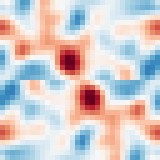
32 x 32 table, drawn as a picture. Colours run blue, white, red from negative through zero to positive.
Grain: blotchy. Symmetry: a half turn. Lone odd cells: none. Average level on the scale: 50%.
